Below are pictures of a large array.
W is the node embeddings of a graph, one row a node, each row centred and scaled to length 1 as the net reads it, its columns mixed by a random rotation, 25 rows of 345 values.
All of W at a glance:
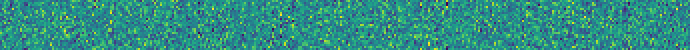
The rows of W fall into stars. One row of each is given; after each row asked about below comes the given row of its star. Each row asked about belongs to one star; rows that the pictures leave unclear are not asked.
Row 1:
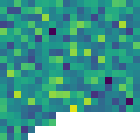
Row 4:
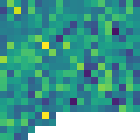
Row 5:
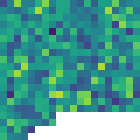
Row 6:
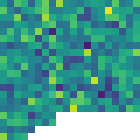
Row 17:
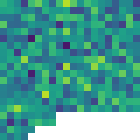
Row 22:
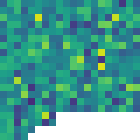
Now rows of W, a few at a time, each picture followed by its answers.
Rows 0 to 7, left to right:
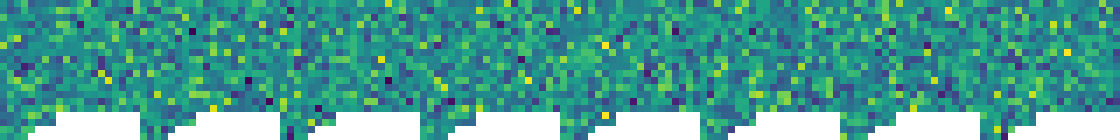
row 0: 22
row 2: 1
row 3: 22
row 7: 1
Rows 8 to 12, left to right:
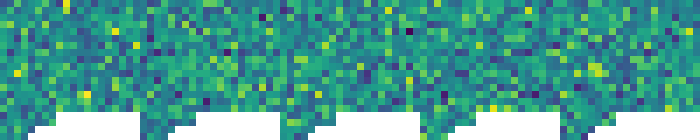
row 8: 5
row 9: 17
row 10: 4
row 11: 6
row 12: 17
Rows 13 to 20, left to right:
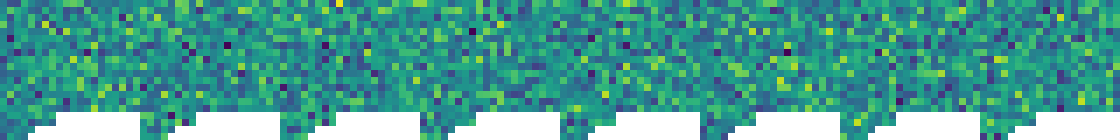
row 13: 17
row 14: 6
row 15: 6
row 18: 17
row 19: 6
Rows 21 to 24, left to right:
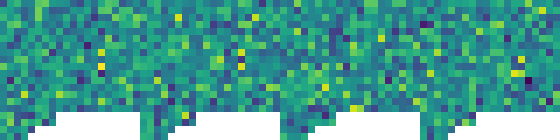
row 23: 1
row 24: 1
